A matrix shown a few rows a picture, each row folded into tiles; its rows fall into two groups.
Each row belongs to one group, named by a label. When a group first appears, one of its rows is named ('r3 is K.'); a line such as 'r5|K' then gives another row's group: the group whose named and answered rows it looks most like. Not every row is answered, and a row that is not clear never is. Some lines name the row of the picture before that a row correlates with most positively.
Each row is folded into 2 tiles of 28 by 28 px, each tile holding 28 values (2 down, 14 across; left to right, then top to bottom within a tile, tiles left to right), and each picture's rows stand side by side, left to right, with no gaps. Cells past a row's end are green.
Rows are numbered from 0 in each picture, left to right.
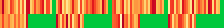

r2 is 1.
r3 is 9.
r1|9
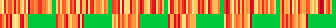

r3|9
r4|1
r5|1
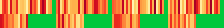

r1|1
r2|1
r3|1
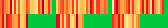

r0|1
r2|9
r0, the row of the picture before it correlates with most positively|2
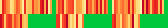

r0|9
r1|9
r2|9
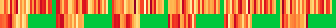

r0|9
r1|1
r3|9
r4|9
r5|1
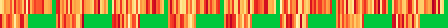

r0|9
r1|1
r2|9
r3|1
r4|9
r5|9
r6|1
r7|9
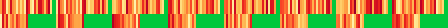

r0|1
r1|1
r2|9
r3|1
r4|1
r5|1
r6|9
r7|1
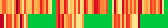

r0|9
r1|1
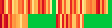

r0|1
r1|9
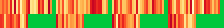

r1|9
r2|9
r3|1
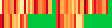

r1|1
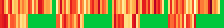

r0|1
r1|9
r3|9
